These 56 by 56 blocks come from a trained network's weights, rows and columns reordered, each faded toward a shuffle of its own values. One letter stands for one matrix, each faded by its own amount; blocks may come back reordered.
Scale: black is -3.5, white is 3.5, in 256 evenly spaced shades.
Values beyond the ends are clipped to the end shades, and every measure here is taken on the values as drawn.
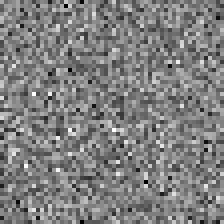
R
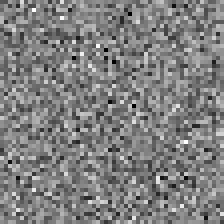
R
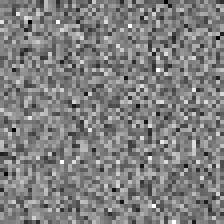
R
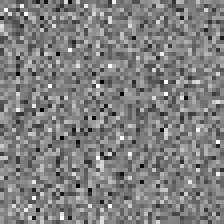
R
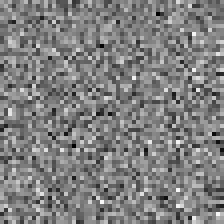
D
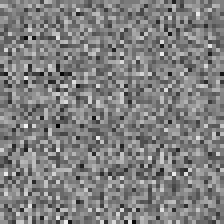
D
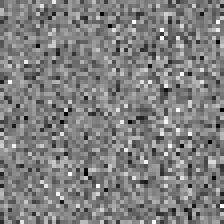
R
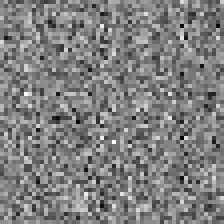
D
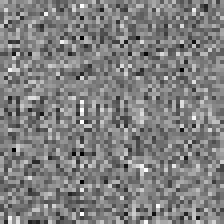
D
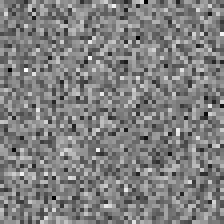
R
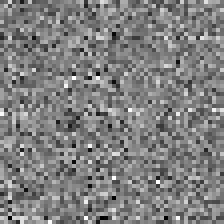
D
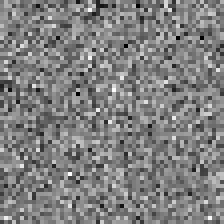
R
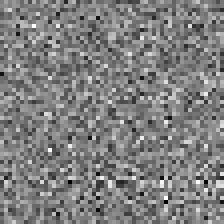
D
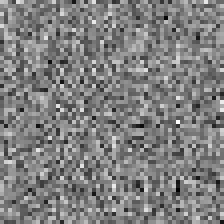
D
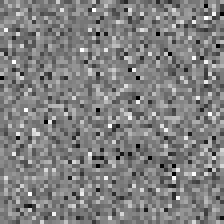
R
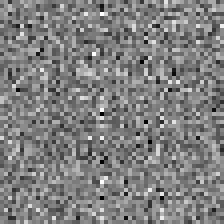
D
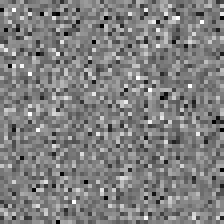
R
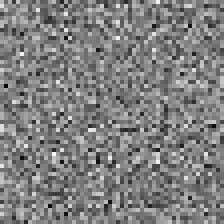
D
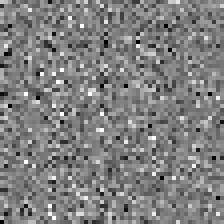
R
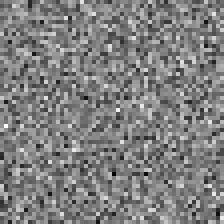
R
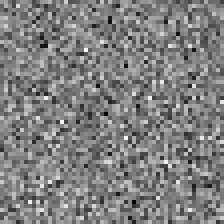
R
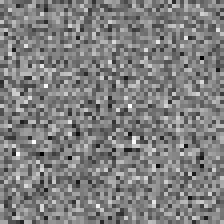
R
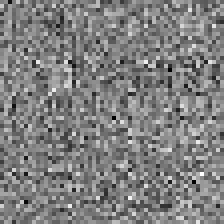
D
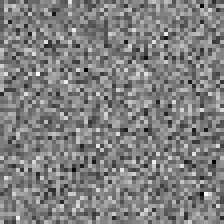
R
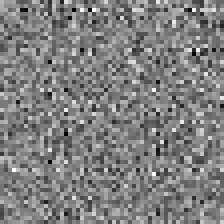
D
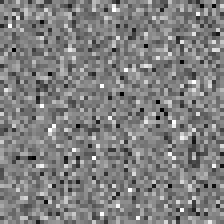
R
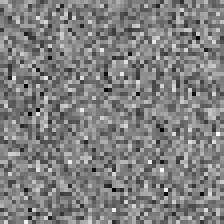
R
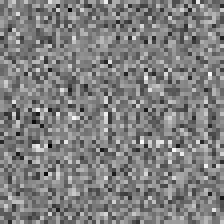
D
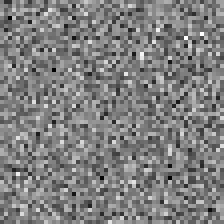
R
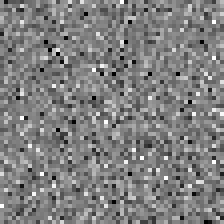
R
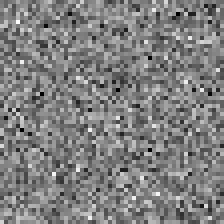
R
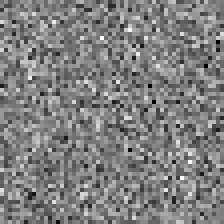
R
